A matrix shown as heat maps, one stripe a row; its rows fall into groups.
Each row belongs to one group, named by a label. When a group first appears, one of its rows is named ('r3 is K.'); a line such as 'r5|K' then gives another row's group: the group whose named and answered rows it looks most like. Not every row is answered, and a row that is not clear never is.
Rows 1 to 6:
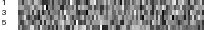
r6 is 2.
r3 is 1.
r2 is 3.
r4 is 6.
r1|1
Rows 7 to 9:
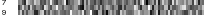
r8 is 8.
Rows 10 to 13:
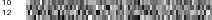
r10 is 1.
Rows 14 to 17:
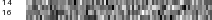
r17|1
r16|1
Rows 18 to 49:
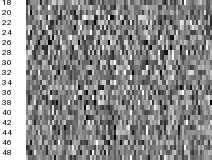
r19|2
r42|3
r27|6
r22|1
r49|3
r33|3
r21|2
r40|3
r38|1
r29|3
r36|1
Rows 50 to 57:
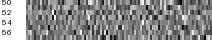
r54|1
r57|2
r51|8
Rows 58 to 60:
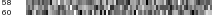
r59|2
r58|8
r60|6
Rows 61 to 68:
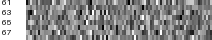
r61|8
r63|6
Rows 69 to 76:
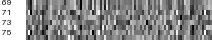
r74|6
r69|6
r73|8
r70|6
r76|1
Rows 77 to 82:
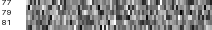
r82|6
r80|8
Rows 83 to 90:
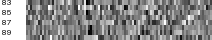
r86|8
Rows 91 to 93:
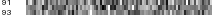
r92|2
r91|3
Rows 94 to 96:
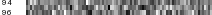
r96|8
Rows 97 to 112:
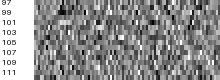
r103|8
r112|6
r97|3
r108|1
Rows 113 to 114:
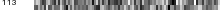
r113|3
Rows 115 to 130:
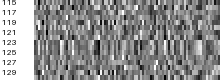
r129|6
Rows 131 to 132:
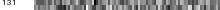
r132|1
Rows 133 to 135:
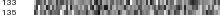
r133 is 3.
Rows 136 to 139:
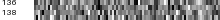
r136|8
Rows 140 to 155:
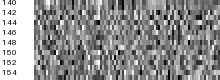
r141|2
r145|6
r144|8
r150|2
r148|6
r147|1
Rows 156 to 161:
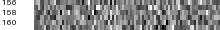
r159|6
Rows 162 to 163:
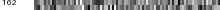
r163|6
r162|1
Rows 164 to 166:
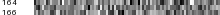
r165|6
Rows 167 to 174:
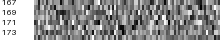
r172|2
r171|8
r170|3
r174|2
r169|1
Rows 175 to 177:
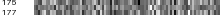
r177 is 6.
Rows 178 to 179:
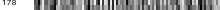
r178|6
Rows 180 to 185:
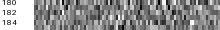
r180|3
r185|2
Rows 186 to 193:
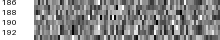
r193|8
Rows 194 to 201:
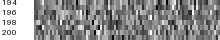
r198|3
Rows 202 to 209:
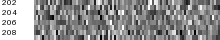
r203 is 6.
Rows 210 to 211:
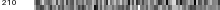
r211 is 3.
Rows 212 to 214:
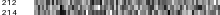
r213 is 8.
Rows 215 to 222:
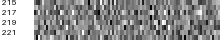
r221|6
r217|8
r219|3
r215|6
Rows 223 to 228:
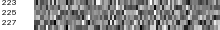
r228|8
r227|6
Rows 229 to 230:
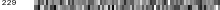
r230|6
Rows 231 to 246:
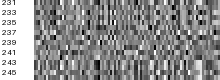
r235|6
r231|8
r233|6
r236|1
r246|8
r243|8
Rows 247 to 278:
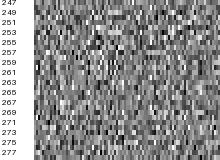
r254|8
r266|3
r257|2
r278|6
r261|6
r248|1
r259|6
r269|8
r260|2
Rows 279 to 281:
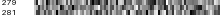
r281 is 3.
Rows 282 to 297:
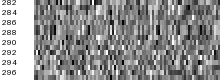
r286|2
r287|6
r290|3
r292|2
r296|2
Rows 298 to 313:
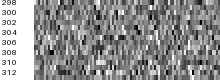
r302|6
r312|1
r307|1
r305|2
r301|1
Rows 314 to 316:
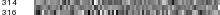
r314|3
